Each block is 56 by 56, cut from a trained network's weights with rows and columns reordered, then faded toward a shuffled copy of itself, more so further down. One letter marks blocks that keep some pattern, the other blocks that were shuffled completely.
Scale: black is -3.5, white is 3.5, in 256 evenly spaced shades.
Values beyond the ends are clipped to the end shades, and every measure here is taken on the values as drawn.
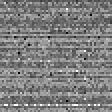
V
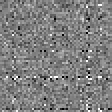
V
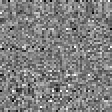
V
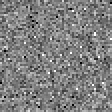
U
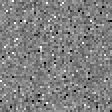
U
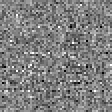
V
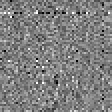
V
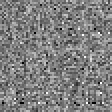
V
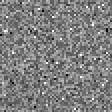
U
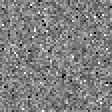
U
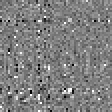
V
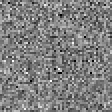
V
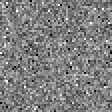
U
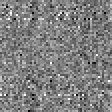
V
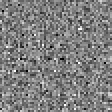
V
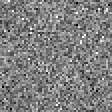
U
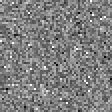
U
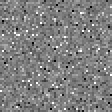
U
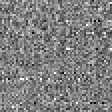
V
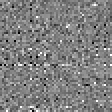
V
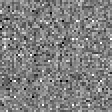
V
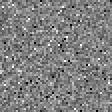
U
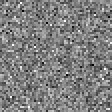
U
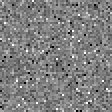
U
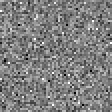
U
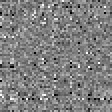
V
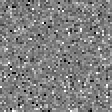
U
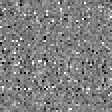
V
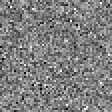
U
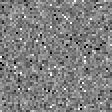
U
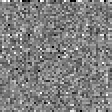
V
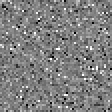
U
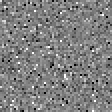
U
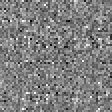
V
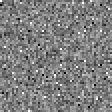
U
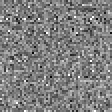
V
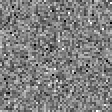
U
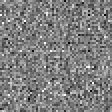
V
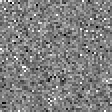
U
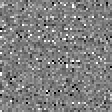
V
